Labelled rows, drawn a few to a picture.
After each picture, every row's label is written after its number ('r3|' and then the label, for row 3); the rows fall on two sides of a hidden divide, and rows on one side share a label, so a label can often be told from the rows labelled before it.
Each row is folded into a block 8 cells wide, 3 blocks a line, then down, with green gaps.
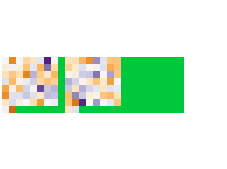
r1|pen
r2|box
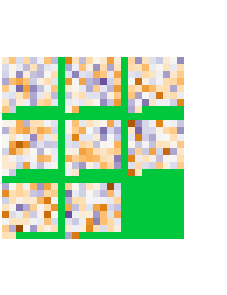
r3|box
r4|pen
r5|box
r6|box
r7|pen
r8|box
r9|pen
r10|box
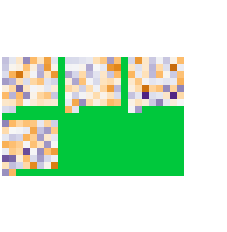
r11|box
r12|box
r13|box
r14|pen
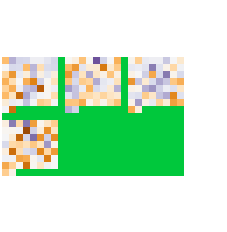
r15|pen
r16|box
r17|pen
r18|box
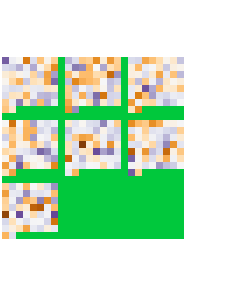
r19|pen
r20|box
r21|pen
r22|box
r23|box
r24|pen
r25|pen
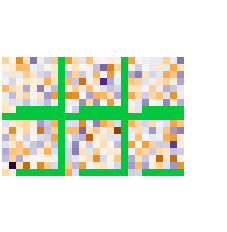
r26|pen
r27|box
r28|box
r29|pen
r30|pen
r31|box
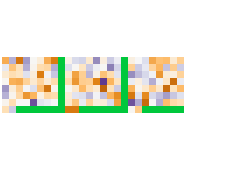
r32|box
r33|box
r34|pen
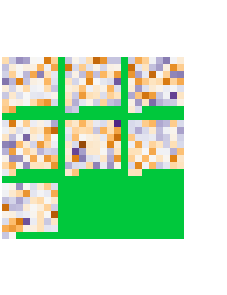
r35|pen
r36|pen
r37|pen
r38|box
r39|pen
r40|box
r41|pen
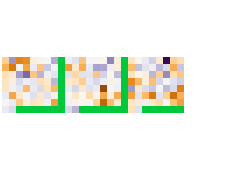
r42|pen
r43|pen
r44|box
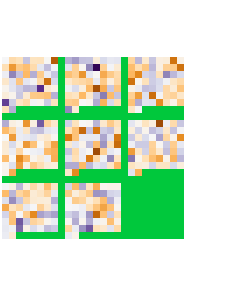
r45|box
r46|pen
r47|pen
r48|pen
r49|pen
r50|pen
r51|box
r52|pen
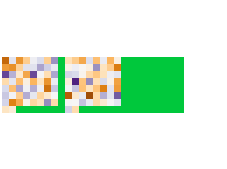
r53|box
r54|pen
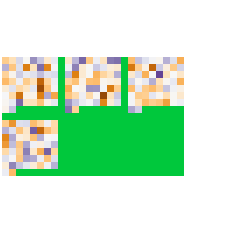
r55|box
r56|pen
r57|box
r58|pen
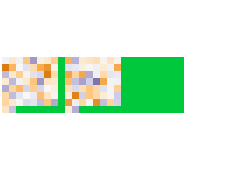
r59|box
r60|pen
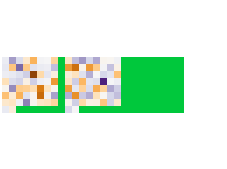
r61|pen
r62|pen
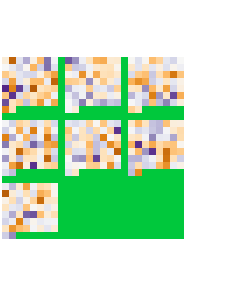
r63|box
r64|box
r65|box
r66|box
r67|box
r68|pen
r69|pen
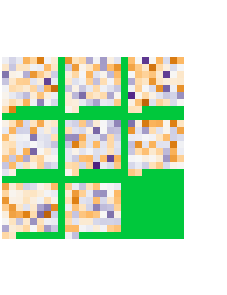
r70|box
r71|box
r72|pen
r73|box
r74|box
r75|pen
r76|box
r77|pen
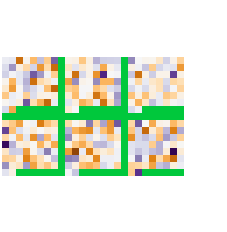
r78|pen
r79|pen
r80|pen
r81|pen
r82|box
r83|box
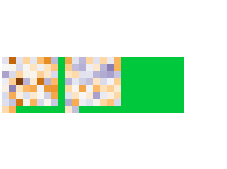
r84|pen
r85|pen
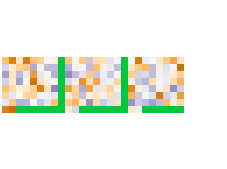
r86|pen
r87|box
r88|pen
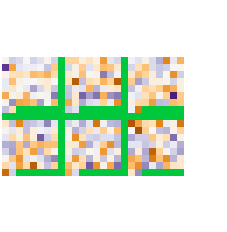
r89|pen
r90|box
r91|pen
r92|pen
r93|pen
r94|box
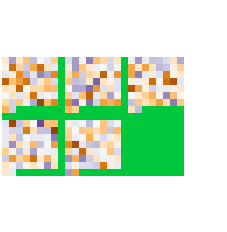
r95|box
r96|pen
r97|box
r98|pen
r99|pen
